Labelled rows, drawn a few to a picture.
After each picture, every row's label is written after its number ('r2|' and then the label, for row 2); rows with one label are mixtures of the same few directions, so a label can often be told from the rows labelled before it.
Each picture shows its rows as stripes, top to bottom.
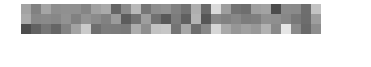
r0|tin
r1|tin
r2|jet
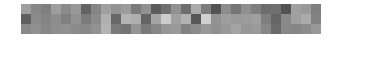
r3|jet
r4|tin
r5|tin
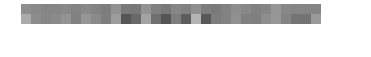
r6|tin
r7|tin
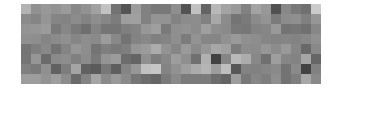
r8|tin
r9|tin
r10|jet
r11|tin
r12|jet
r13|tin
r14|jet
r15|jet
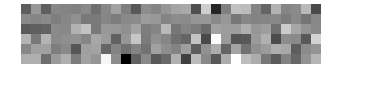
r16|tin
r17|jet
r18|jet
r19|tin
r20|jet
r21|tin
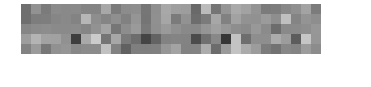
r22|tin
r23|jet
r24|tin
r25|jet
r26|tin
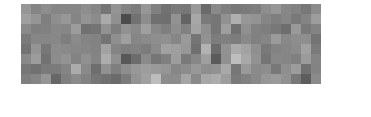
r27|tin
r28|tin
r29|jet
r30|tin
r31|tin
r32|tin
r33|jet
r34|jet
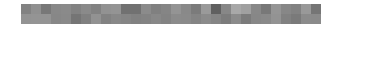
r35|tin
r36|jet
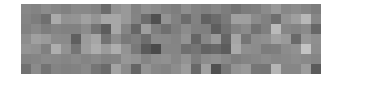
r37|tin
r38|jet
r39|tin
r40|jet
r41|jet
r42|tin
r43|tin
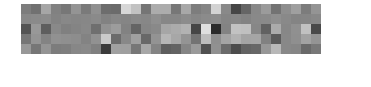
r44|tin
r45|jet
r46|tin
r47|tin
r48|tin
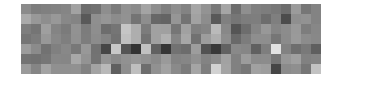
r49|jet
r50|jet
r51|tin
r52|tin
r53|tin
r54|jet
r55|tin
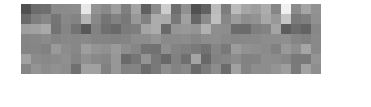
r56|jet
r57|jet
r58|jet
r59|jet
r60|jet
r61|tin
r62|jet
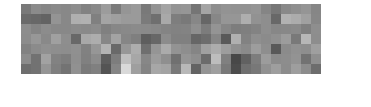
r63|tin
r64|jet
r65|tin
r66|jet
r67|tin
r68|tin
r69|tin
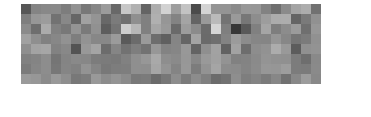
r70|tin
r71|jet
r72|tin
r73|tin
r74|jet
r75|jet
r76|jet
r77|jet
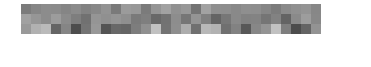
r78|tin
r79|jet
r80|jet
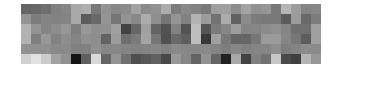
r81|jet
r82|jet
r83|tin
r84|tin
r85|jet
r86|jet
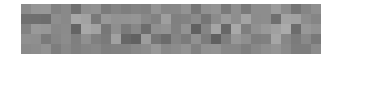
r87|jet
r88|jet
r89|jet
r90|tin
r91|jet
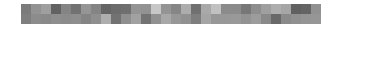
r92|jet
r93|tin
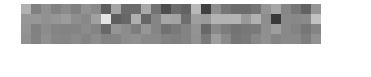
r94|tin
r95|tin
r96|tin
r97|tin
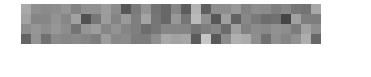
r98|tin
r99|jet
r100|jet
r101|tin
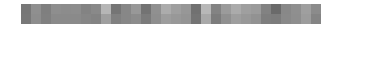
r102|tin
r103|tin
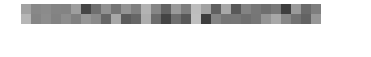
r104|jet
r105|tin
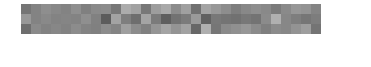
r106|tin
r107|tin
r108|tin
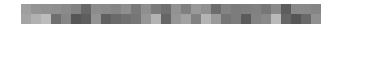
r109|jet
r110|jet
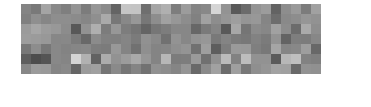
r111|tin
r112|tin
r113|jet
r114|jet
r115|tin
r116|jet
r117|jet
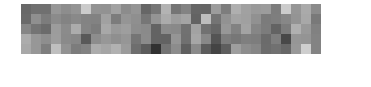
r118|jet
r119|tin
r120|jet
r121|jet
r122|jet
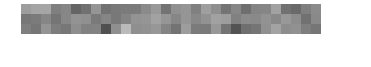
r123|jet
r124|jet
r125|tin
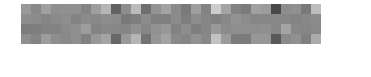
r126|tin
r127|tin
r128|jet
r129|tin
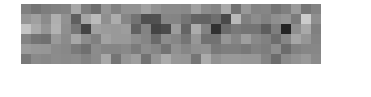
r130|jet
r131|jet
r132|jet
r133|jet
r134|jet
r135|tin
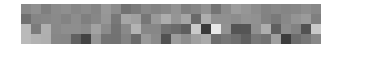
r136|tin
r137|tin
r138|tin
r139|jet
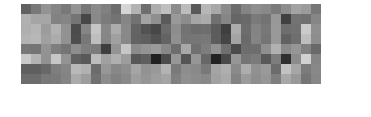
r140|tin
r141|jet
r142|jet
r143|jet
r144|tin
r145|jet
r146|jet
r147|jet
